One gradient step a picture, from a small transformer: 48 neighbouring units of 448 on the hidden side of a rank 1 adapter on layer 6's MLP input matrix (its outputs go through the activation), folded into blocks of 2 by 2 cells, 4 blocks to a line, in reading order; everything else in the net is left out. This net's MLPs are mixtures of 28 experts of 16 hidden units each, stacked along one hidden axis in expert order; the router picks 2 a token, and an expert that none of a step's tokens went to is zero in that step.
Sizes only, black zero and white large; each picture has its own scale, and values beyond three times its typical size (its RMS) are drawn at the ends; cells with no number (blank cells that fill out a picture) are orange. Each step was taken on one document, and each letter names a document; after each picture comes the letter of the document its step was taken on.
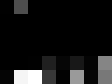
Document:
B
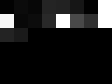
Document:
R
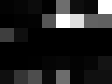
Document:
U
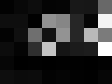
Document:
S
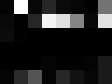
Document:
R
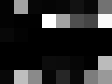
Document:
R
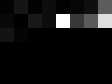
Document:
U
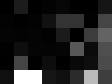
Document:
B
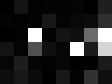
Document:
S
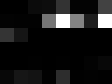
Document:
U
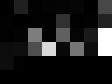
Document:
S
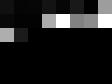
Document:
U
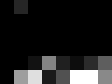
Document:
B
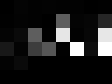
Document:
S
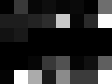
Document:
R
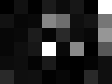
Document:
S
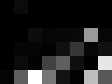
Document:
B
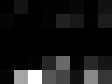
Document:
B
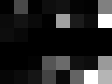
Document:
B
